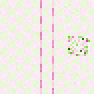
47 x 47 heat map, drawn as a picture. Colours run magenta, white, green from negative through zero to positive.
In the middle right lies a patch that is rougher than the rest. No overall slope runs across the table. The middle right is the roughest part. Columns 21 and 27 differ from the columns beside them.
